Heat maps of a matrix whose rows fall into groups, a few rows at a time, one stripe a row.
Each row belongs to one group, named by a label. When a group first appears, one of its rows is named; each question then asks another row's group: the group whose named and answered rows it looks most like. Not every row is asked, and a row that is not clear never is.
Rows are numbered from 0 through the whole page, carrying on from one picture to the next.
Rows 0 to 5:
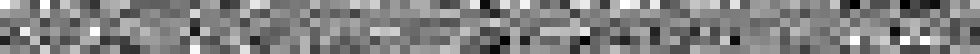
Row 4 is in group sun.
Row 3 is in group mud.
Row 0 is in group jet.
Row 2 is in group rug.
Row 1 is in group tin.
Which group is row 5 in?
tin
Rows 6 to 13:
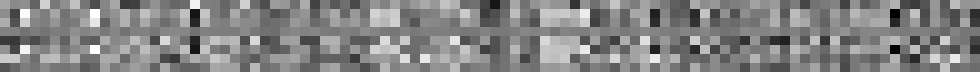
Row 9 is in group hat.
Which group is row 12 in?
tin
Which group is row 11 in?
mud
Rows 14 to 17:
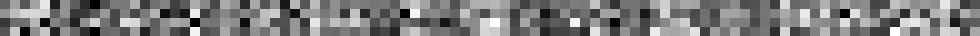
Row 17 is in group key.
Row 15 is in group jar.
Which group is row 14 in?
key
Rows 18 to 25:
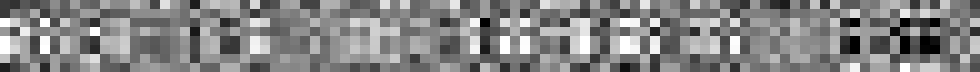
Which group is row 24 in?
mud
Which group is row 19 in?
sun
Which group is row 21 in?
mud
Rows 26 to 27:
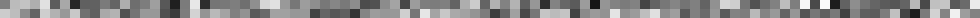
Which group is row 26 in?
jar
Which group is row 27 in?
tin
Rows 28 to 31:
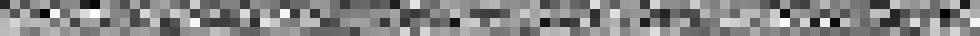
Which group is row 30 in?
jar
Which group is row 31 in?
tin
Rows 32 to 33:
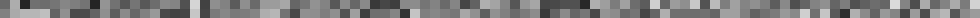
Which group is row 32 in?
key
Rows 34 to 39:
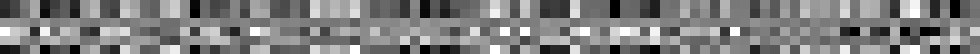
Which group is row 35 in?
rug
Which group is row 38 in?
tin
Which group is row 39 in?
rug
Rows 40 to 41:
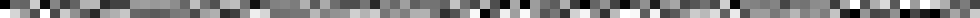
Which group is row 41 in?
jet
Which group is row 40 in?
sun
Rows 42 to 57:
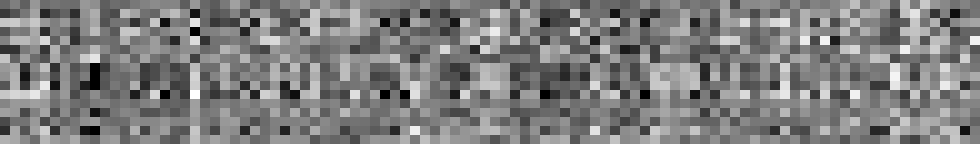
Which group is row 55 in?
sun
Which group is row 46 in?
jar
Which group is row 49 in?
key
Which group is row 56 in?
key
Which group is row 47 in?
sun
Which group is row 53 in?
jar
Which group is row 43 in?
rug
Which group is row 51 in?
key
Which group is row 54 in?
key
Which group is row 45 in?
rug
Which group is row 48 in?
mud
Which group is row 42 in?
sun
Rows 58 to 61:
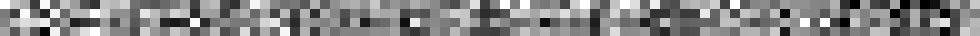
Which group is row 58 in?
jet
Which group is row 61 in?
mud
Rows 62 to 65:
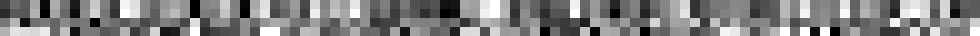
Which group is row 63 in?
rug
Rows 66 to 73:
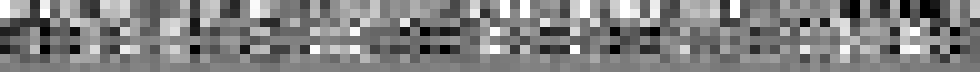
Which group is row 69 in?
rug
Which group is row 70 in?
sun
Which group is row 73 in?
hat
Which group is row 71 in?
rug
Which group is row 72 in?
hat
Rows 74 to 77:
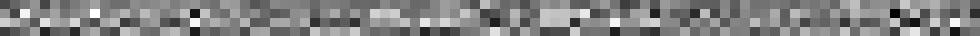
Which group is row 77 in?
rug
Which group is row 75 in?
mud
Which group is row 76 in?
tin
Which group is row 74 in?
sun
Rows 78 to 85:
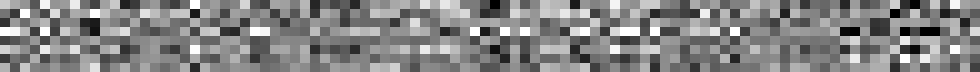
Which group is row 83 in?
tin
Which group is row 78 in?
tin
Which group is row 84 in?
sun
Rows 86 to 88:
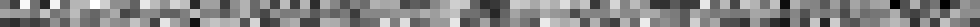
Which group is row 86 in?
mud
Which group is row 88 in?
hat
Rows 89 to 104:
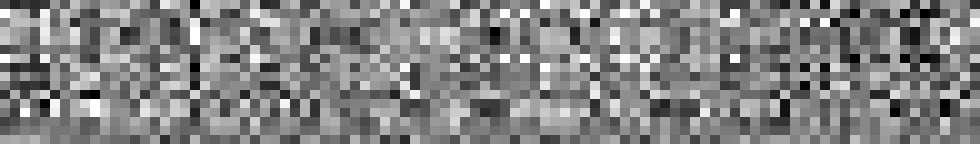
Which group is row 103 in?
hat
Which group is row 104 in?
jar
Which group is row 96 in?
hat
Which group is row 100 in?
mud
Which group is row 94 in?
hat
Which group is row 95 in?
jet
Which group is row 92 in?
tin
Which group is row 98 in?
hat
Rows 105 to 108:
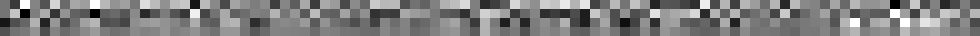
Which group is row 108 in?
sun
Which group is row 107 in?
sun
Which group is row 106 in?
key
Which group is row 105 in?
mud
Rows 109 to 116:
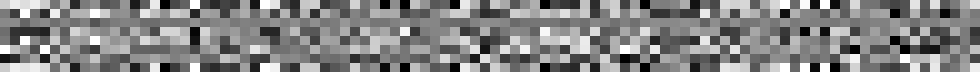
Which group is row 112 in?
hat
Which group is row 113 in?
mud
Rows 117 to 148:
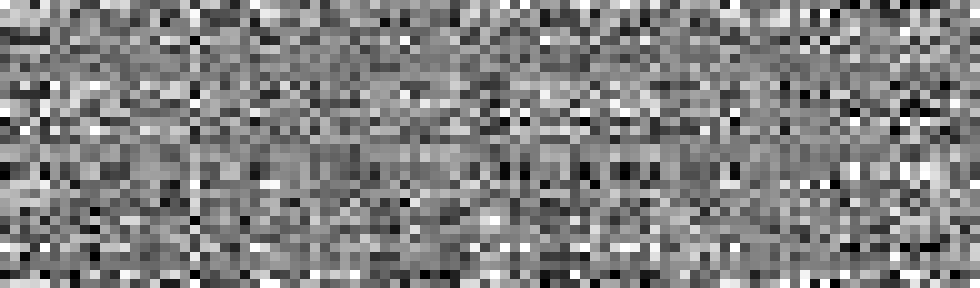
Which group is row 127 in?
hat
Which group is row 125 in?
tin
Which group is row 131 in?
mud
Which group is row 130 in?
sun
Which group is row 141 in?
rug
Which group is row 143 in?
hat
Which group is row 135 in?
sun
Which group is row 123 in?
sun
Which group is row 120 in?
sun
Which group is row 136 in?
sun
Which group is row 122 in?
jar
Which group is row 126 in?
mud
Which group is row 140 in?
key
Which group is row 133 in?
tin
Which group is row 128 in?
tin
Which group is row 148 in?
jar
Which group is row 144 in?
jet
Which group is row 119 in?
jar
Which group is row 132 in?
rug
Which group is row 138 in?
tin
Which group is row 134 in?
tin
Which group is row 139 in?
jar
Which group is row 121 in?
hat
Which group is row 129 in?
jet
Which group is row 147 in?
rug
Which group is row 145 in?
key
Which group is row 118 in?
jar
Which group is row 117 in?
jet
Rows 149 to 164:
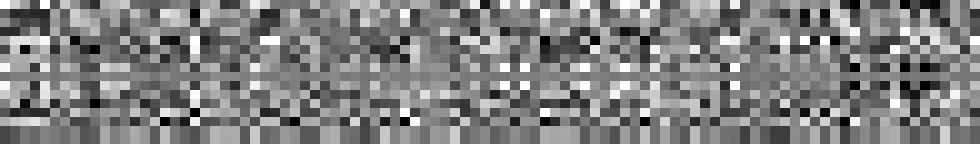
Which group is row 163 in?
hat
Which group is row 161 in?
hat
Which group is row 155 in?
jar
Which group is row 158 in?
jet
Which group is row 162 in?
jar
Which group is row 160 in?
key
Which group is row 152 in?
sun
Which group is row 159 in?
tin
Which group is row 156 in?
jet
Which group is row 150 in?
hat
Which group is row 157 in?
hat
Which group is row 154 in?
key
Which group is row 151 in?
hat
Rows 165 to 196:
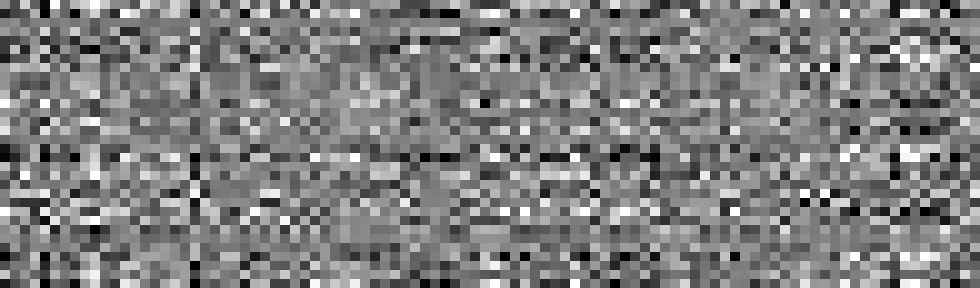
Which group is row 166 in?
rug
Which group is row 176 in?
jet
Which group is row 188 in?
jet
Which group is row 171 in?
sun
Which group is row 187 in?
hat
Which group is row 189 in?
mud
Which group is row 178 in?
mud
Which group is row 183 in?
mud
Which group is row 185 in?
key
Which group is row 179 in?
jet
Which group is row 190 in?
key
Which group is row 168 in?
tin
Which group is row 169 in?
rug
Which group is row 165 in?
mud
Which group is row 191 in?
key
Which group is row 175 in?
mud
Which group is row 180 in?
hat
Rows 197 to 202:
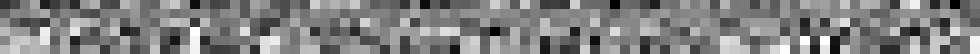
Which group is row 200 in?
tin
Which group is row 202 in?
jar
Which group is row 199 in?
hat
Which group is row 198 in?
key
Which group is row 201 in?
jar
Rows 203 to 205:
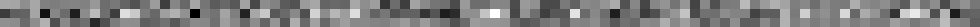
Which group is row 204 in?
rug
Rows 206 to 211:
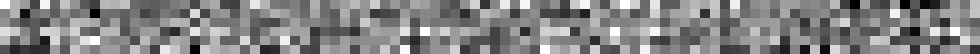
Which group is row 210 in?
mud
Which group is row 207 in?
key
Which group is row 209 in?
tin
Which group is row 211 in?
hat
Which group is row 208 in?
hat
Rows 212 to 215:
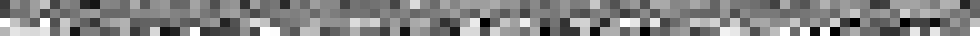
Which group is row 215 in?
jar
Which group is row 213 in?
sun
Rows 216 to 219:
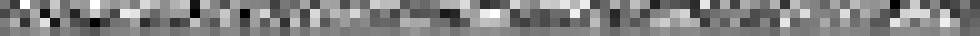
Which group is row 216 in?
mud
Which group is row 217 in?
rug
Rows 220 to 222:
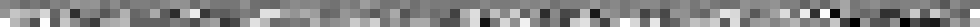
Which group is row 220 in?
hat
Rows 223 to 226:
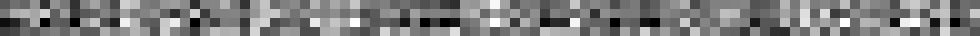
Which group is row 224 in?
jar
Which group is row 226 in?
hat
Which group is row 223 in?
rug
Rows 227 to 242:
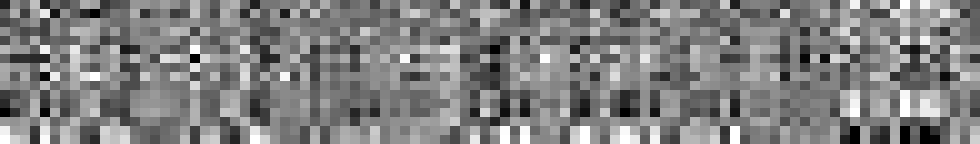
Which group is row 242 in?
jet
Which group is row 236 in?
tin
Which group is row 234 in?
tin
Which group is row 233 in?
hat
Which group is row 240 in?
tin
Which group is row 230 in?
hat
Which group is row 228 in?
key
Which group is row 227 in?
sun
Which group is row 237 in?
sun
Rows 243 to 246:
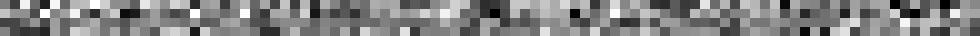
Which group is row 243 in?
mud
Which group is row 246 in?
hat
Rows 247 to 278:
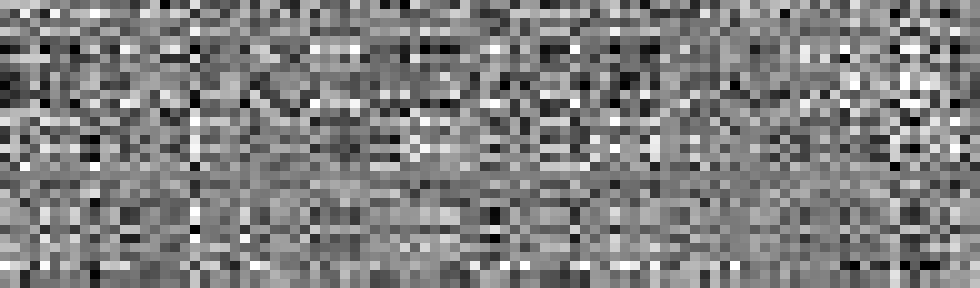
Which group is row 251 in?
rug
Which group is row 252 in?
rug
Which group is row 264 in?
key
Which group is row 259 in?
jar
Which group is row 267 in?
rug
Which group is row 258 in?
rug
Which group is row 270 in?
tin
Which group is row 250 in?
tin
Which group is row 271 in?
tin
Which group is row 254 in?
rug
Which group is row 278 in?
key
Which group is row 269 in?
key
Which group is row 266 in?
hat
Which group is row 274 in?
tin
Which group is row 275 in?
tin
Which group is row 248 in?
mud
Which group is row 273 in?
tin
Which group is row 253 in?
jar
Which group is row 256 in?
sun
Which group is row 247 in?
jar
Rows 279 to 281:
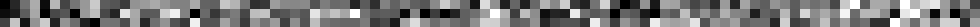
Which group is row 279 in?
sun
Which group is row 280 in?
rug
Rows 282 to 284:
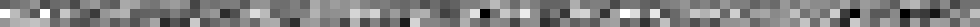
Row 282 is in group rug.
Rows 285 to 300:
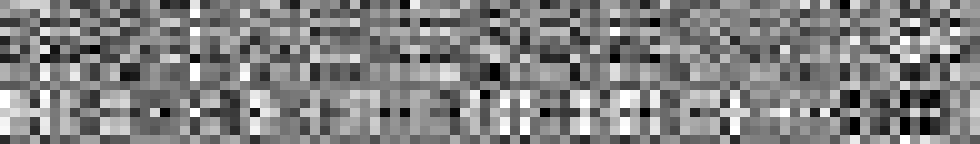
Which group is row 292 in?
tin
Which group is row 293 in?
tin
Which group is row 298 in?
jet
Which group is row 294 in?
sun
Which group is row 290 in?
key
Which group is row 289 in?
sun
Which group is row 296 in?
jet
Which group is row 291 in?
rug
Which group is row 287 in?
rug
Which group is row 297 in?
jar
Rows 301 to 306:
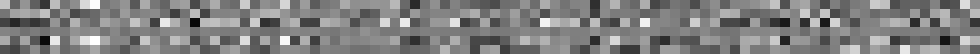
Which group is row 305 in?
mud
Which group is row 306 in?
sun
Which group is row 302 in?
jar
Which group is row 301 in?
mud
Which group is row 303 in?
hat
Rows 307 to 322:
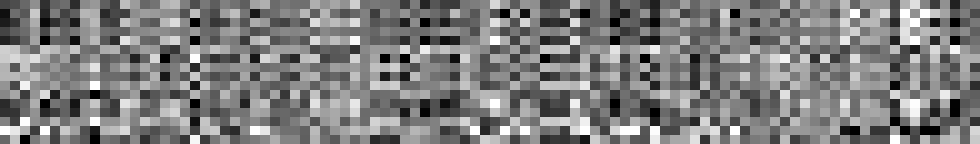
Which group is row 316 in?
mud
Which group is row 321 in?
jet
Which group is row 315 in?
jar
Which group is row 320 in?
mud
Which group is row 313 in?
jar
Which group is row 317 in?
key
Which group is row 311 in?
rug
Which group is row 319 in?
rug
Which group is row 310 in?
sun
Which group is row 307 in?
rug
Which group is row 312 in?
tin
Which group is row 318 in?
rug
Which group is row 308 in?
sun
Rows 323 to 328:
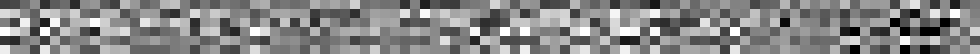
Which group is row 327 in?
sun
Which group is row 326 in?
jet
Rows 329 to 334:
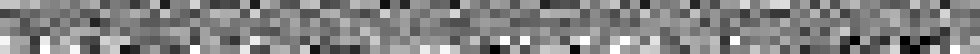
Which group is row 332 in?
hat
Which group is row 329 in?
jar
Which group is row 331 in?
key
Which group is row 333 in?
jet
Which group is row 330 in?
hat
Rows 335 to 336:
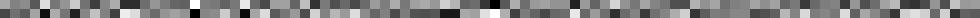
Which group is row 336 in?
rug
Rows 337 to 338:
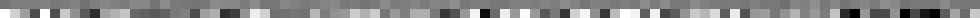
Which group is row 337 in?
hat
